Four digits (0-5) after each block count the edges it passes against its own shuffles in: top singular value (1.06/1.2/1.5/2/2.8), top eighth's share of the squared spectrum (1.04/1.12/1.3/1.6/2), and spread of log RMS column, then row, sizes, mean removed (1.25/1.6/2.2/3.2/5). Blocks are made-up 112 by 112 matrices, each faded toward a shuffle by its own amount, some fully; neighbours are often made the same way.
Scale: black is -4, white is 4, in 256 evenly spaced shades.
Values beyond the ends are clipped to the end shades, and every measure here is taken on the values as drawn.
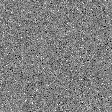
0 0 0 0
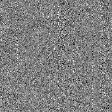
1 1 3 0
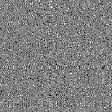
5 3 2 2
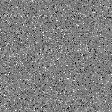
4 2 1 1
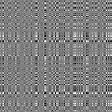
5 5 5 5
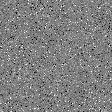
2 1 0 0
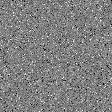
3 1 0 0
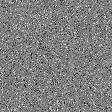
0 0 0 0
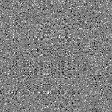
4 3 2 2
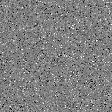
3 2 0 0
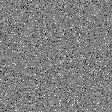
3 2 0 0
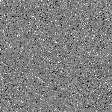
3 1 0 0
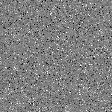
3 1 0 0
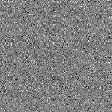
4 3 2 1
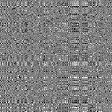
5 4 3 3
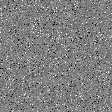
2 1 0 0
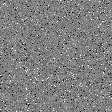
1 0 0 0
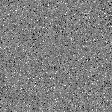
1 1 0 0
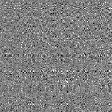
4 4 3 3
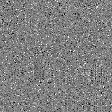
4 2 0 0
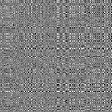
5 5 4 4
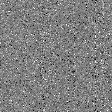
2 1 2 0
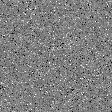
0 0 0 0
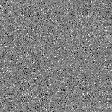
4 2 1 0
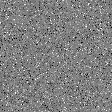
0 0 0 0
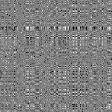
5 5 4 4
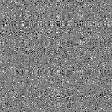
5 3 2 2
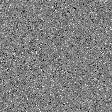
0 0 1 0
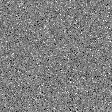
0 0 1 0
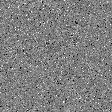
0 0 0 0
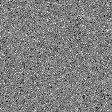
0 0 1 0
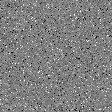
1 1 0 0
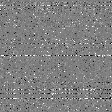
4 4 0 3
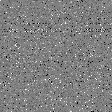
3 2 0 1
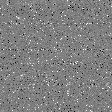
2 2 0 1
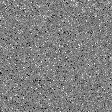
2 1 0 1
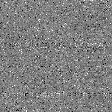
3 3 0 2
